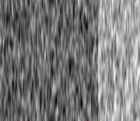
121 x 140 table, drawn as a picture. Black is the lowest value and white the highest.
Average level on the scale: 50%. Grain: streaks running down. Seam: vertical, 70% of the way across, the right part higher.
